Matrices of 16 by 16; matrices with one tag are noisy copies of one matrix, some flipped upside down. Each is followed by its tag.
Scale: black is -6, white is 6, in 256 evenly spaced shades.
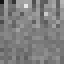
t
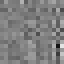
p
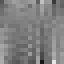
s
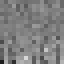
t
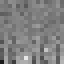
t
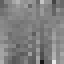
s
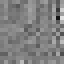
p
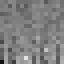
t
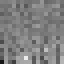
t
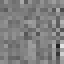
p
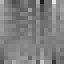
s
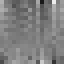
s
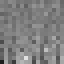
t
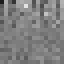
t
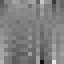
s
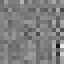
p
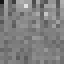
t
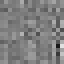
p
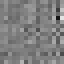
p
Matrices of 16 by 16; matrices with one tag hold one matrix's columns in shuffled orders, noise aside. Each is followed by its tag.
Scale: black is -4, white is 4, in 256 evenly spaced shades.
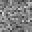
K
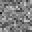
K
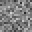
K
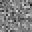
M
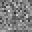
M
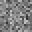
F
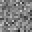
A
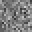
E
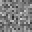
F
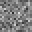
K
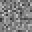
M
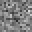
M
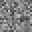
M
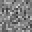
E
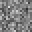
E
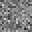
F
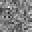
E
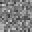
A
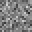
K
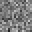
A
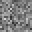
F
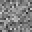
K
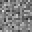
M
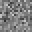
M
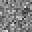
E
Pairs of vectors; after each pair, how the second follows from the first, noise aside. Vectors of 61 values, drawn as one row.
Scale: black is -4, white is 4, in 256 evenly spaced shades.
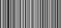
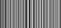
shuffled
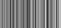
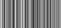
reversed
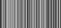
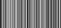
copied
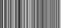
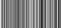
reversed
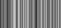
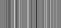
partly zeroed
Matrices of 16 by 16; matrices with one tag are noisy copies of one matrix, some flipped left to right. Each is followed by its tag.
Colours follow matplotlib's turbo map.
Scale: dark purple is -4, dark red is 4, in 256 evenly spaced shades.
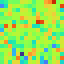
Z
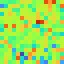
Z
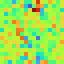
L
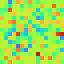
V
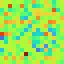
V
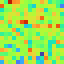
Z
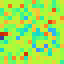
V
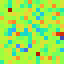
V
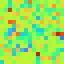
V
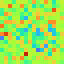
V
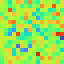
V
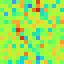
L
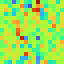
L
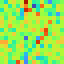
L
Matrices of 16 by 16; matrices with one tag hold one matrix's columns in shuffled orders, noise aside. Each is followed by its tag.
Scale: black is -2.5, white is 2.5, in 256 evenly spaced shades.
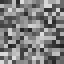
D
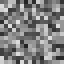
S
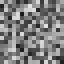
S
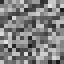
D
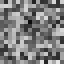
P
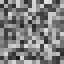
P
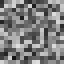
P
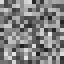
D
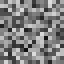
D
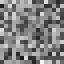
P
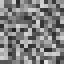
D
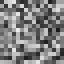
P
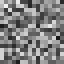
D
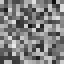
S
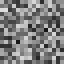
D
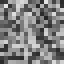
P
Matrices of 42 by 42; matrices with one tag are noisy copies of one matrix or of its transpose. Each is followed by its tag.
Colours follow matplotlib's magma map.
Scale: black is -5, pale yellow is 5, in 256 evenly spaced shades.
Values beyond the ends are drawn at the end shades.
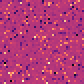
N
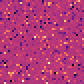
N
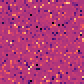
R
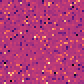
N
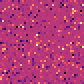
N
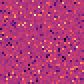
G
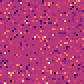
N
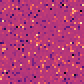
N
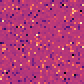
N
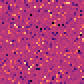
R
